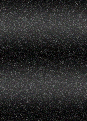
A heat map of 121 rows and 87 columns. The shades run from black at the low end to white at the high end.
No seam splits the table. No row or column stands out. Horizontal stripes repeat 2 times down the table.
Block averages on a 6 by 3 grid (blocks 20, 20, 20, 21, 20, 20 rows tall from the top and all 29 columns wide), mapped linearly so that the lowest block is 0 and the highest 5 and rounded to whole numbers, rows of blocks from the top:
3 3 3 | 5 5 5 | 0 0 0 | 3 3 3 | 5 5 5 | 0 0 0
